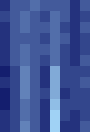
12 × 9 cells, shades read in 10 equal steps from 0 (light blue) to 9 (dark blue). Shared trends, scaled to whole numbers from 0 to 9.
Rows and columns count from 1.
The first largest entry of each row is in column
1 8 1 1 1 1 1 1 1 1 1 1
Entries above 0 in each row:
9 9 9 9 9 9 9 9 9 9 8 8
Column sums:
98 78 58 71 86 38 83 92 79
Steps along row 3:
down down up same down up up down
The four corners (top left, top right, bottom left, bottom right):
8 6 8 6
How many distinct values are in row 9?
6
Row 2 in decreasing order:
8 7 7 7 6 6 6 5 5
